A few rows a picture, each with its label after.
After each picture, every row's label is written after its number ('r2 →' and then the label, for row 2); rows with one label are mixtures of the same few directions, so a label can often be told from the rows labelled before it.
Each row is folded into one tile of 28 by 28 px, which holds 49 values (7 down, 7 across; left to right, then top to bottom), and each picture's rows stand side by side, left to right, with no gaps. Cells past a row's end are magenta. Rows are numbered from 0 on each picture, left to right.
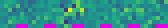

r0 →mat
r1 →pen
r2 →mat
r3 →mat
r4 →mat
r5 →mat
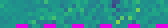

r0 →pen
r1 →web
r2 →mat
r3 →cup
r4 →pen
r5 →mat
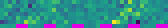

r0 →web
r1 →pen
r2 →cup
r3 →mat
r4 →web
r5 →pen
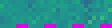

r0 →pen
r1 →pen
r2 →mat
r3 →pen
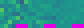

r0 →mat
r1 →web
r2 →pen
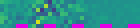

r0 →pen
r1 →mat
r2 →cup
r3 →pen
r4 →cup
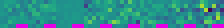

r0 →mat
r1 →cup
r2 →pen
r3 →pen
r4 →web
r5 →web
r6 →mat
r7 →mat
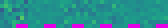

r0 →mat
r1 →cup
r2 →mat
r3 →cup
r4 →pen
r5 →web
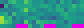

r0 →pen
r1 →web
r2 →cup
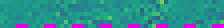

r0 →pen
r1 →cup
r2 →cup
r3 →web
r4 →mat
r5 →mat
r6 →pen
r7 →web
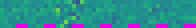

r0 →mat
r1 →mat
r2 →mat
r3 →mat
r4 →pen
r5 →mat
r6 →web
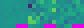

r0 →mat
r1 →pen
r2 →mat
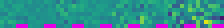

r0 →web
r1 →cup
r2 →cup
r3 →web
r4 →cup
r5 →pen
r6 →cup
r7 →web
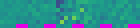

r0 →web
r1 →cup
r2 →pen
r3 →pen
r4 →cup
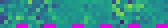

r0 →pen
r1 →cup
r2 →pen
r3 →pen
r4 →cup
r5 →pen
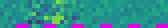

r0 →cup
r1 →web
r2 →pen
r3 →mat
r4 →mat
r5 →mat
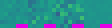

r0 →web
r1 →pen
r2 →cup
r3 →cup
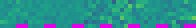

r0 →web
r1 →web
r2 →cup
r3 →web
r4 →cup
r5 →pen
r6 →web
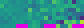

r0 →pen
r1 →mat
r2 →web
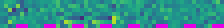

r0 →mat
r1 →mat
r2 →web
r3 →web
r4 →pen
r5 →cup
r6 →mat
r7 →mat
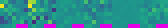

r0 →pen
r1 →pen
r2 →mat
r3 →cup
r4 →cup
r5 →mat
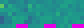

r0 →pen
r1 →pen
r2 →cup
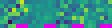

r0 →mat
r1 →pen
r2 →web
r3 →mat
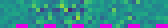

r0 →mat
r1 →mat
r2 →mat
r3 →pen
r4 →mat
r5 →web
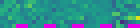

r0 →cup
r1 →pen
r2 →web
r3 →pen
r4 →web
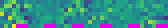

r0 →cup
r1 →pen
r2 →mat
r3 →pen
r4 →cup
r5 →web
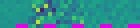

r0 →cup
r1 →mat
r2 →web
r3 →cup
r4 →cup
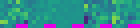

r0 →web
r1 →pen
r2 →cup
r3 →pen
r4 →pen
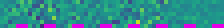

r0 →mat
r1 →cup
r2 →mat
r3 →cup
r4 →web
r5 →mat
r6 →web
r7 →cup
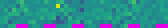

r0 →mat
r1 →web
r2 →pen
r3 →web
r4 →mat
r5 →cup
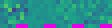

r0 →mat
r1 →cup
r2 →cup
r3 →web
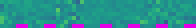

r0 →pen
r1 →web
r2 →mat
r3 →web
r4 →web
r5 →web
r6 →web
